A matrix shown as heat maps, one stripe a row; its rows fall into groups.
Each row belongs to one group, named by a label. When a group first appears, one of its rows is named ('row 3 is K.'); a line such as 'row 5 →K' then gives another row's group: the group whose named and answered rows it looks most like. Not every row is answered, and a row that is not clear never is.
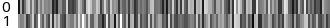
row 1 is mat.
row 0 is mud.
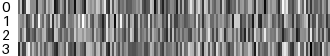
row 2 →mat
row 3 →mud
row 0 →mud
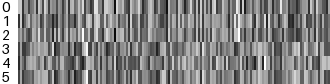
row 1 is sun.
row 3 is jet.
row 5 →jet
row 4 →mud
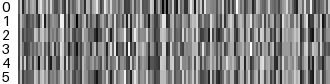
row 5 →jet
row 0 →mud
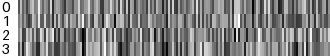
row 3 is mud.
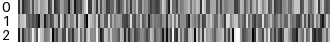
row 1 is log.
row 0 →jet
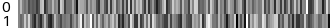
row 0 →log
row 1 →mat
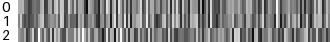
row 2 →mat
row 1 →log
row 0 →log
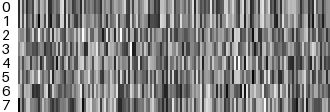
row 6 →mat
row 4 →sun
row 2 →mat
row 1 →jet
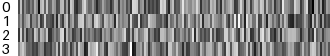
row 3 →log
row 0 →jet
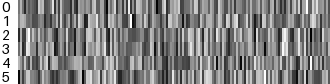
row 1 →log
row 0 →log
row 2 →mud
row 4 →mat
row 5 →mud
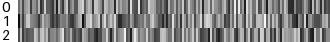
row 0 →sun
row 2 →jet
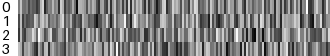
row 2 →mud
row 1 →jet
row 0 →log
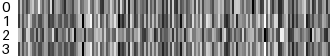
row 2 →sun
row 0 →mat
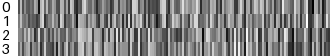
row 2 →mat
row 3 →sun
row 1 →log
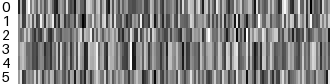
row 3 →log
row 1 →mud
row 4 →log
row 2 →mat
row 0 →mud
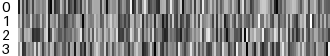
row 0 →jet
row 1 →mat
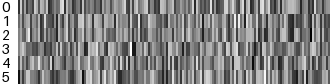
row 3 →log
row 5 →mud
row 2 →sun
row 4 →mat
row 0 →jet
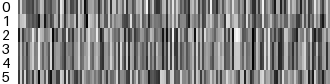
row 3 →mat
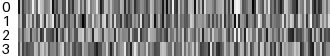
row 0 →mud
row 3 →jet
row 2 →sun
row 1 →mud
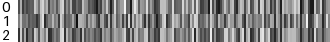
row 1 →log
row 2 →jet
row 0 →jet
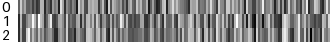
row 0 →log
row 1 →mud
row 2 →mud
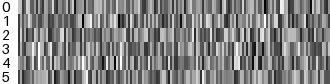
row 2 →jet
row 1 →mat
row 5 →jet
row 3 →mud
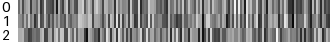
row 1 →mat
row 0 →sun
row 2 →log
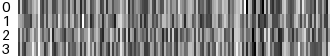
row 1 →sun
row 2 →mat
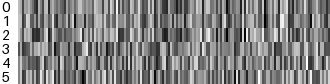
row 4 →log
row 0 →mat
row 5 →mud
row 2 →mat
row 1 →sun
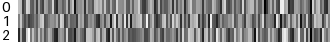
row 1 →log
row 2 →mud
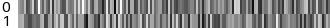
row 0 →mat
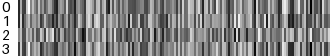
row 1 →sun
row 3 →sun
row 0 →mud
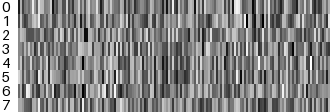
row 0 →mud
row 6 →mud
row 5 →mat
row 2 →log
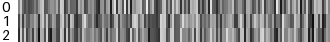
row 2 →jet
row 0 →log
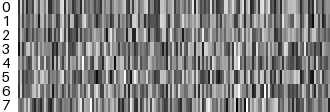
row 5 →jet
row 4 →sun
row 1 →jet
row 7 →mat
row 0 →jet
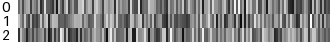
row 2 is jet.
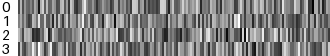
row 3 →mud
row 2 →mat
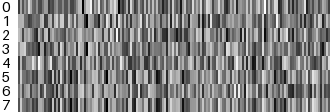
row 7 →log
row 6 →sun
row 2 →mat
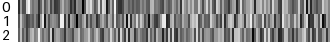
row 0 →mud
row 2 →mat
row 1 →jet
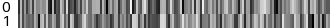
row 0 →jet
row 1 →jet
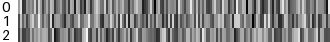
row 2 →jet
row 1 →mat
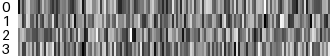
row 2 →log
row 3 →mud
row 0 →mud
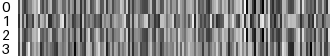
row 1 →jet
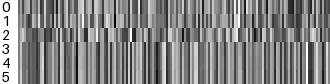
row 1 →sun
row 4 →log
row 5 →log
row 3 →log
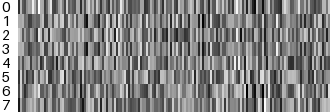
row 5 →jet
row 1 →log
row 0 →mud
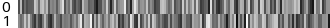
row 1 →mat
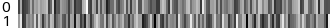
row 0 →jet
